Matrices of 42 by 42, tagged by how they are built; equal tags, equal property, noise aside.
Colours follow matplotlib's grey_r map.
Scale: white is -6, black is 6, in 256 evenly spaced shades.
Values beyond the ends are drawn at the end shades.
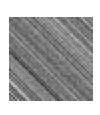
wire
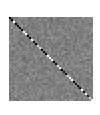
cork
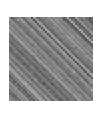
wire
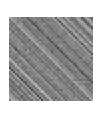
wire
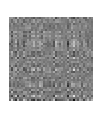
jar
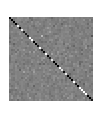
cork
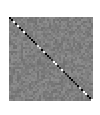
cork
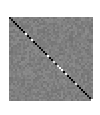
cork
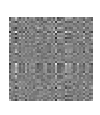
jar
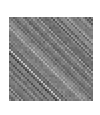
wire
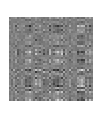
jar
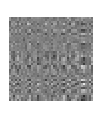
jar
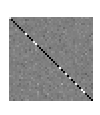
cork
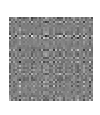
jar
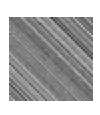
wire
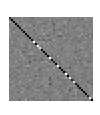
cork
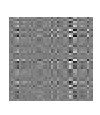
jar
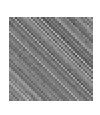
wire
